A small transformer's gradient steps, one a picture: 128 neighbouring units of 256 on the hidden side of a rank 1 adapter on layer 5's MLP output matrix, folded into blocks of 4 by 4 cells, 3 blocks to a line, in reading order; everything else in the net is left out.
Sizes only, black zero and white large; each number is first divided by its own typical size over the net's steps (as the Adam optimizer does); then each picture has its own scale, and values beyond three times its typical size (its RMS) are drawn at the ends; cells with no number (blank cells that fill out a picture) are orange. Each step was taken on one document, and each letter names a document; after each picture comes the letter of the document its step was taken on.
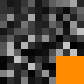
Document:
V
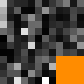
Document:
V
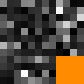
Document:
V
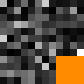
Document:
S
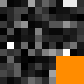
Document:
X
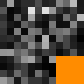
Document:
V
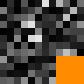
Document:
X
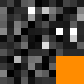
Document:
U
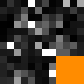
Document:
X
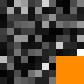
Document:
S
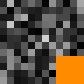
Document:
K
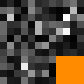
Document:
S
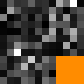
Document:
U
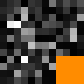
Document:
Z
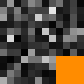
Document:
V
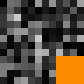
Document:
K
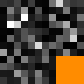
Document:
Z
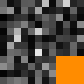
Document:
X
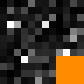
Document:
Z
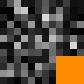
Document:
S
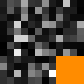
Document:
K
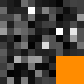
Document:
U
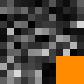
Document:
K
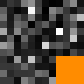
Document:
U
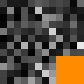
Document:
K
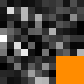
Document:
V
